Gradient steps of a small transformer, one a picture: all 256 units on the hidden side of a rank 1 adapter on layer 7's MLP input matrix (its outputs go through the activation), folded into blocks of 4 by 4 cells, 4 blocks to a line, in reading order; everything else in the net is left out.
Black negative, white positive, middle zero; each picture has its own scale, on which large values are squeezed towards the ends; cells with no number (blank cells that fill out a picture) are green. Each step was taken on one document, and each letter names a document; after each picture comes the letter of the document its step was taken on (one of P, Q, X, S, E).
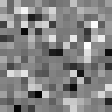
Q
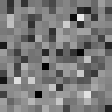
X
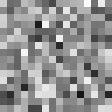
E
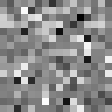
Q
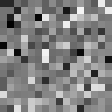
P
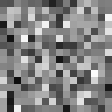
E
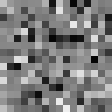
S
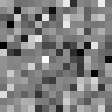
P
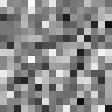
E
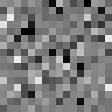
S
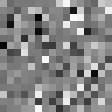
P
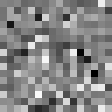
P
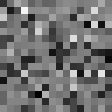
Q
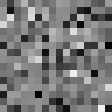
X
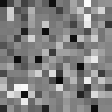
S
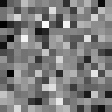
E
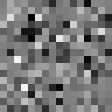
S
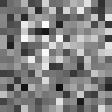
E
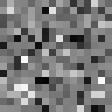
S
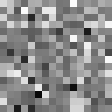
Q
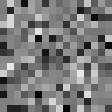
X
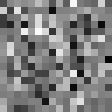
Q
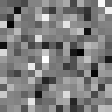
P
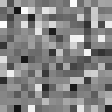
Q
